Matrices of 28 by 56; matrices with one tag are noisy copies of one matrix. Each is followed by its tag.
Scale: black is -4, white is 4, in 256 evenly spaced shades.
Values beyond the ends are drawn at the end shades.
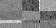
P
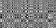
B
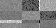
P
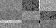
P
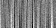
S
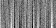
S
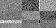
P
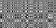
B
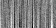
S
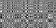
B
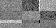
P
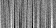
S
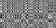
B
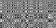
B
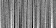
S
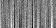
S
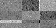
P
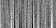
S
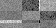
P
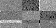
P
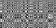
B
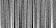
S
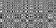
B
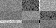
P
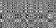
B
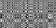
B
